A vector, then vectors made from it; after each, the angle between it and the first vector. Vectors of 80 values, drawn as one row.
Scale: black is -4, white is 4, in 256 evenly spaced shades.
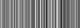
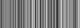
nearly opposite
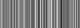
nearly parallel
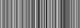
nearly parallel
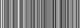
partly aligned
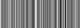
partly aligned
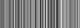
nearly opposite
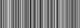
partly opposed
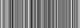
orthogonal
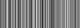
partly opposed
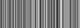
nearly opposite
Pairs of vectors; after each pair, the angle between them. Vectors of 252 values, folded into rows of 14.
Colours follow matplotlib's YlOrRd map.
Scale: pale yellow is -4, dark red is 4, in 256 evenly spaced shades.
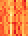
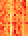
nearly parallel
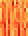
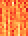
nearly opposite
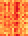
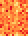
partly opposed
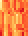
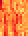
nearly opposite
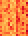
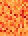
orthogonal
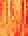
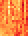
nearly parallel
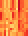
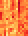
nearly parallel
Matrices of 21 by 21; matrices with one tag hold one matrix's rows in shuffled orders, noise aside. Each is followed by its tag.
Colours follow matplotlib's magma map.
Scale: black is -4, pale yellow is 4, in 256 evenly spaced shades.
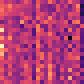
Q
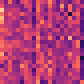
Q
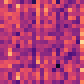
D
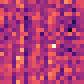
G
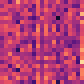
D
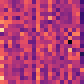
Q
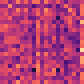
D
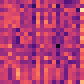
D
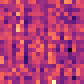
G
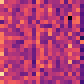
Q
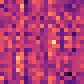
G
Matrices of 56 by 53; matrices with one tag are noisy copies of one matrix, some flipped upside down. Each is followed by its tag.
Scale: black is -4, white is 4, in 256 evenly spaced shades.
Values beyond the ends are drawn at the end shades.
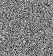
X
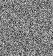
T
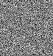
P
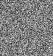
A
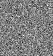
A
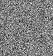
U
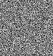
P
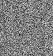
U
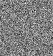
T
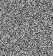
T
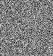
A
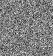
T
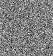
X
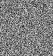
A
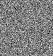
A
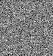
P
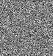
P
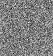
X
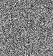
X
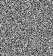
A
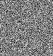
A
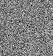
U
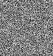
P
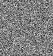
P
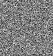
P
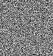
P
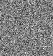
T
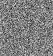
X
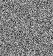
T
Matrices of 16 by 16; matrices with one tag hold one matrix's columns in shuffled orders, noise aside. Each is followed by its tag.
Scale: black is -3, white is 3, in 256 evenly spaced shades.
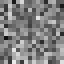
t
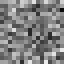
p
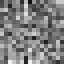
t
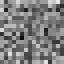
p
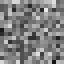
p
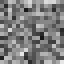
p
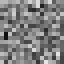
p
